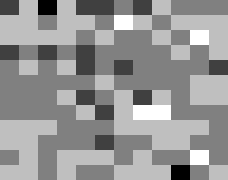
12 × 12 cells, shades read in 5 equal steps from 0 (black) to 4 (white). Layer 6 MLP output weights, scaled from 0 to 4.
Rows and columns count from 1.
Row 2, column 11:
3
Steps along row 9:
same same down same same up same same same same down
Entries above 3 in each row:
0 1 1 0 0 0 0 2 0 0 1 0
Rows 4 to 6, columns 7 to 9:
2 2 2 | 1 2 2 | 2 2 2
